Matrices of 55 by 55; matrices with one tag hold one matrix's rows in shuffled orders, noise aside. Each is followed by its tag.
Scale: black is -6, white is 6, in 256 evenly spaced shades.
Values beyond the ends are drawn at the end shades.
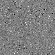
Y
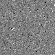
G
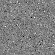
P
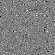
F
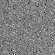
G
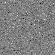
P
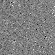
G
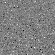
P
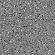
Y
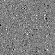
F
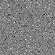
Y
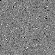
F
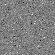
P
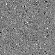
F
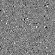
F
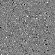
F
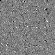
F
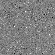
Y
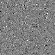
F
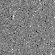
G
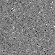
G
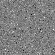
P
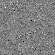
P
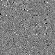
F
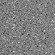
G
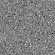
Y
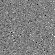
G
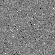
P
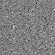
G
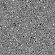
P
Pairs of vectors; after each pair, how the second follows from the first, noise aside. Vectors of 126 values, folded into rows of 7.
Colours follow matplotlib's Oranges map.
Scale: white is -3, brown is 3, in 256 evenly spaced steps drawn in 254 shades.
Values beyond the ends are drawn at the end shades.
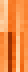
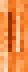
wrapped around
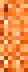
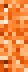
sign-scrambled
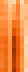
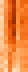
reversed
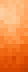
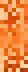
sign-scrambled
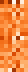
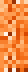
reversed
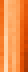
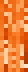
sign-scrambled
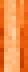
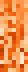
sign-scrambled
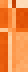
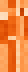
wrapped around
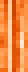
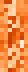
sign-scrambled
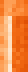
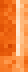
reversed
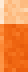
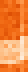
wrapped around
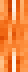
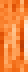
wrapped around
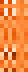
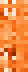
sign-scrambled
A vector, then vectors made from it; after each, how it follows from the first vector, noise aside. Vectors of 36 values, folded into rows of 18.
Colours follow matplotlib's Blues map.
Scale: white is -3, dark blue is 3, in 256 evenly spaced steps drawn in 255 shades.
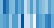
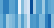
reversed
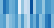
reversed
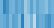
shrunk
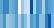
reversed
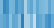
shrunk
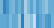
shrunk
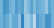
shrunk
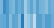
shrunk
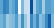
reversed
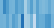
shrunk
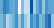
reversed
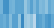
shrunk
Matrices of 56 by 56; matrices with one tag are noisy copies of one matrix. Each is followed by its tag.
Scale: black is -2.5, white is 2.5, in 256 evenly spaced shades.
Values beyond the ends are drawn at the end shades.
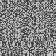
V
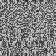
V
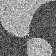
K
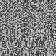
V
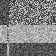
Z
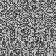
V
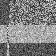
Z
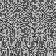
V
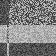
Z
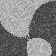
K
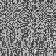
V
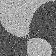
K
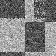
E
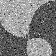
K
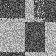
E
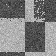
E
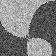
K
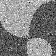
K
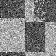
E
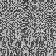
V
